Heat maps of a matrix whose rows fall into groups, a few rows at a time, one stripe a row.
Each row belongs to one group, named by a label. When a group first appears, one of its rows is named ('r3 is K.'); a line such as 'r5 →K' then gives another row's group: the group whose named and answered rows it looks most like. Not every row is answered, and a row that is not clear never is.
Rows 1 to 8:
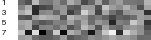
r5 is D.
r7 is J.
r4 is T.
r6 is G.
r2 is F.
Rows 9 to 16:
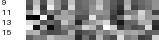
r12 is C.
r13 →D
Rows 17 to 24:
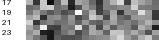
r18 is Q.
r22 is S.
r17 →J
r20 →G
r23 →F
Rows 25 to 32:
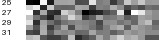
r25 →C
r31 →C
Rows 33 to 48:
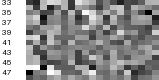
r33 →T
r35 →F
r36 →G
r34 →J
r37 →G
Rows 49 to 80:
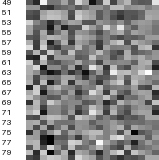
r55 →J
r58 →S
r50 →F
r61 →S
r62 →G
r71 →G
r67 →G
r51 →T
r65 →J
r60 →C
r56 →T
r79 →J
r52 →T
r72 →T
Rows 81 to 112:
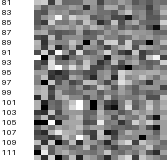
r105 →C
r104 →F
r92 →S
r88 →C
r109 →J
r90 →J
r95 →F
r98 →G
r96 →F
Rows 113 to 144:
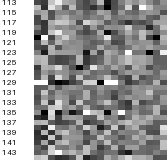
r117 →T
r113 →Q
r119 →Q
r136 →C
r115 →G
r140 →C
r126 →Q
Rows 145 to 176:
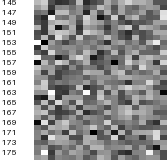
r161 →D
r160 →F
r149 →T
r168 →J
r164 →C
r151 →T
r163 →S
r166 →J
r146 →G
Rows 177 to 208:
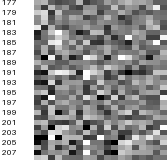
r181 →D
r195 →G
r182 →S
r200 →T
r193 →C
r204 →C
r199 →J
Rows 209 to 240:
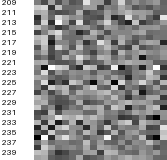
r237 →D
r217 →G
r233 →J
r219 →F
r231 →C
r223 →D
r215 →Q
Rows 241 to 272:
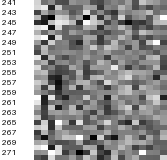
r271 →Q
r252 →S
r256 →F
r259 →F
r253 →G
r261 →S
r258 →J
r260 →S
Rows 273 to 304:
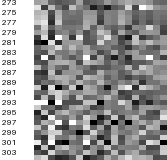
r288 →T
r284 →D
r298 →S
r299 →Q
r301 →S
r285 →T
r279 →G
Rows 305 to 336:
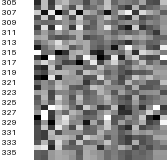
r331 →C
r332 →T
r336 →T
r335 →T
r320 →C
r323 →G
